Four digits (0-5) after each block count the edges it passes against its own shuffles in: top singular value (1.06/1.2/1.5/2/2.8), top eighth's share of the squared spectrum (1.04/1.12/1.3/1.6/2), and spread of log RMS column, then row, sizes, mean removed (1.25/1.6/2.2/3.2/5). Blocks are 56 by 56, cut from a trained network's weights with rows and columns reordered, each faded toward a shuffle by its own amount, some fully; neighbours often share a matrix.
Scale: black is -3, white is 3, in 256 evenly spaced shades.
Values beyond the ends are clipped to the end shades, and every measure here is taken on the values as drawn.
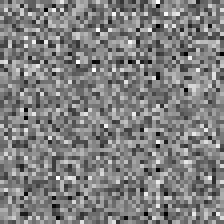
3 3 1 1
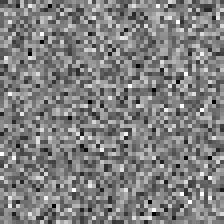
0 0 0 0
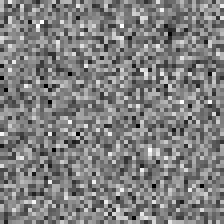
1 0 0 0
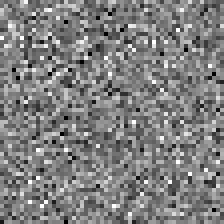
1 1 0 0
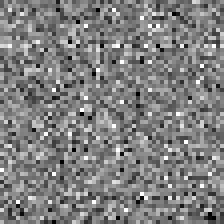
2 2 0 1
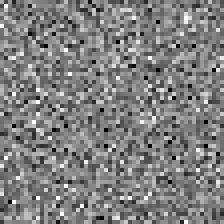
0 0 0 0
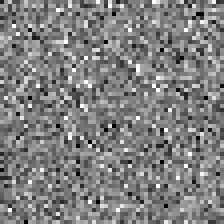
0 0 0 0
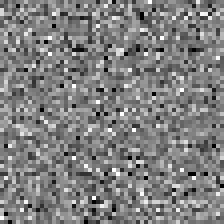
3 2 0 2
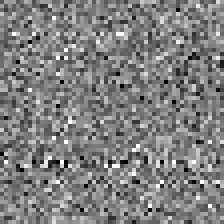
3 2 0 2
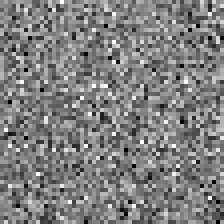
0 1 1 0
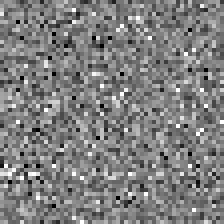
2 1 0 0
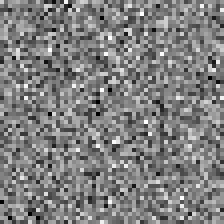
0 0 0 0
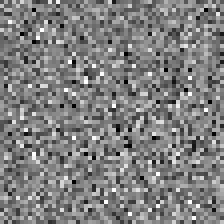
1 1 0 1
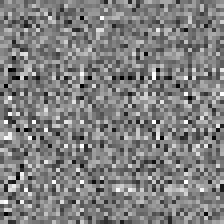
3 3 1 3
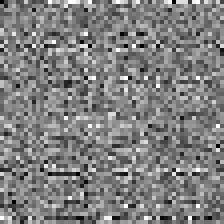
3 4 1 3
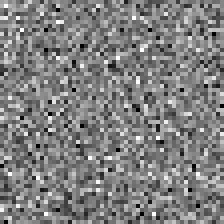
1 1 0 0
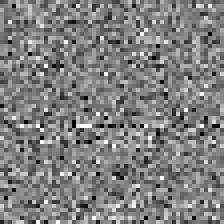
3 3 0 2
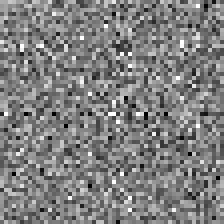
2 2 1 1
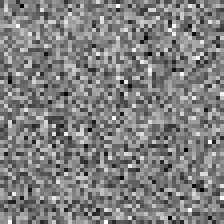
1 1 0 0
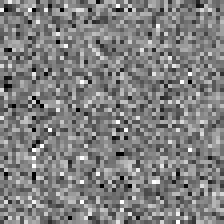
2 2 1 1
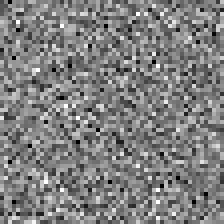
1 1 0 0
